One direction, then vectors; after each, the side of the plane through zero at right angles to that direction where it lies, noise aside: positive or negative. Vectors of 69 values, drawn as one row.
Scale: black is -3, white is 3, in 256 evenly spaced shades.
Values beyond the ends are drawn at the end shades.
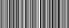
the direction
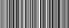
positive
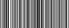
negative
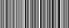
positive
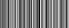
negative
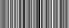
negative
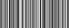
positive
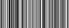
positive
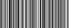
positive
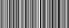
positive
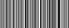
positive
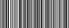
negative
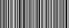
negative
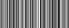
positive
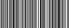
positive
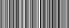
positive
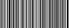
positive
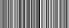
negative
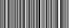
negative
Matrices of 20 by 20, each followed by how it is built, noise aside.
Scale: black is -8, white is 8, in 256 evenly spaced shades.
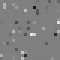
sparse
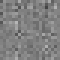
low rank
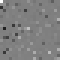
sparse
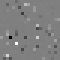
sparse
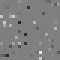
sparse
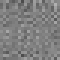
low rank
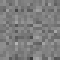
low rank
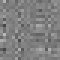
low rank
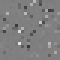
sparse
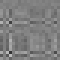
low rank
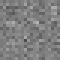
low rank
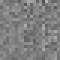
low rank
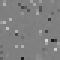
sparse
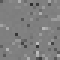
sparse
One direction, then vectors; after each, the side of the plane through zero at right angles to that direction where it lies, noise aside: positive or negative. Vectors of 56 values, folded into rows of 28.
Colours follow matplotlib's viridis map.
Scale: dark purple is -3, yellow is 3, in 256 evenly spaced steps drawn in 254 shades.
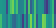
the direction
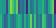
positive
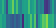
positive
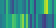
negative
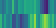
positive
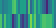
positive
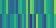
negative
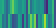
positive
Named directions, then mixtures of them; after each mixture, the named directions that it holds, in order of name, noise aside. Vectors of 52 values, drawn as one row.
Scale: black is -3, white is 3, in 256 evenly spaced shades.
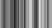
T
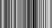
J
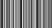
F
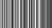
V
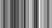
T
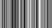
T, V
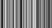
F, J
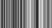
F, T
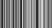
F, T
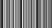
F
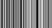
F, T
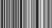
F, T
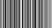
F, V
